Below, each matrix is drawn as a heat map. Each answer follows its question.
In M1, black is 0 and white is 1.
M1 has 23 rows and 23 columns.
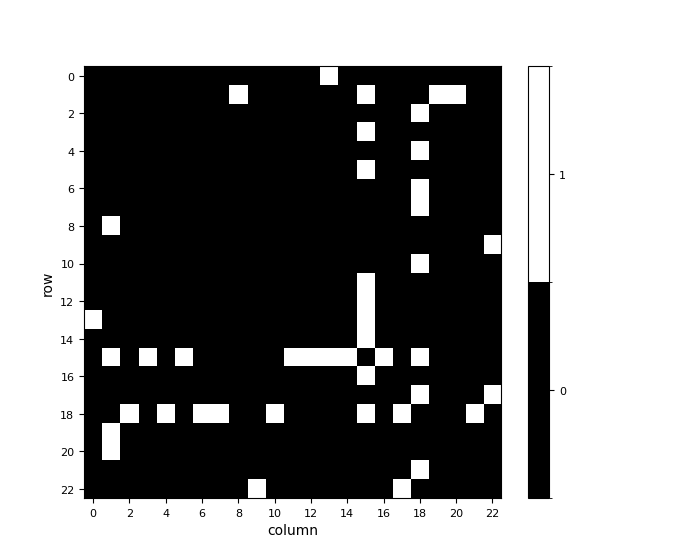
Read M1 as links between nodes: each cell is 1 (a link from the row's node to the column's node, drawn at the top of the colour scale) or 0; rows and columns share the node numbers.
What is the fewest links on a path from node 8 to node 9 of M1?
6
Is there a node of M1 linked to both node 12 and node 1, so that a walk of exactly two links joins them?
yes
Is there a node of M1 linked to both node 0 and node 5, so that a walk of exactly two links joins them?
no
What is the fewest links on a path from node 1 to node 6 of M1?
3
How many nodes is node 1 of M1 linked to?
4
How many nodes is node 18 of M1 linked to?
8
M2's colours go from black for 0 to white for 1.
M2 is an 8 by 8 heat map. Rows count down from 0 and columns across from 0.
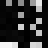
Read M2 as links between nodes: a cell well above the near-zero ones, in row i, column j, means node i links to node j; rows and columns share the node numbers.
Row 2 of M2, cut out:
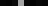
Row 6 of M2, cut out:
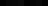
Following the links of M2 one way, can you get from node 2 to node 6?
yes
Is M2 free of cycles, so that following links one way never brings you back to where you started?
yes
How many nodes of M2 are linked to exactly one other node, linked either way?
0
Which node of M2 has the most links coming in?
node 6
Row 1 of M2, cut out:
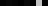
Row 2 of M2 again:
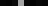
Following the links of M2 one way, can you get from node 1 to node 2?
no
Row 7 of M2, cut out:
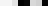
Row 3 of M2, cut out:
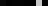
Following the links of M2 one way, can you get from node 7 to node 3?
yes
